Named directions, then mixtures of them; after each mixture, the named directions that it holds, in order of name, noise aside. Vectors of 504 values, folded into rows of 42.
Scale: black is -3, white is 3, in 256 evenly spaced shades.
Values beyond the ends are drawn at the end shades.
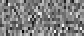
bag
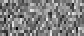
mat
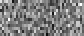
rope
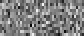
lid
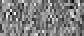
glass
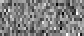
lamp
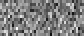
mat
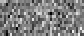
bag, lamp, mat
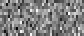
lid, mat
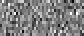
bag, glass, lamp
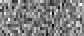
rope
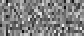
bag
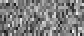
lamp, mat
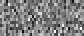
bag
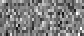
bag, lamp, mat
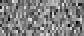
rope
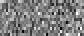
bag, lamp, rope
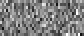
lamp, lid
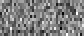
lamp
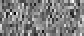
glass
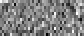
lamp, mat, rope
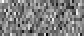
glass, lamp, rope
